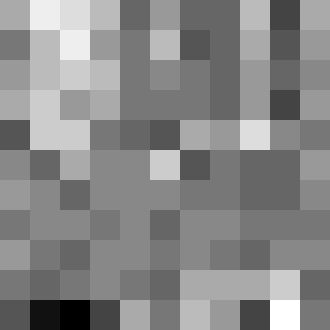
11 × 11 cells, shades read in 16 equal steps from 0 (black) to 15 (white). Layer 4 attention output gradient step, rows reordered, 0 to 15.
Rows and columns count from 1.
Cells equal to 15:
1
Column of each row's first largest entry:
2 3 3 2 9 6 1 2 1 10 10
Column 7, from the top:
6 5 7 7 10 5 7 8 8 10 11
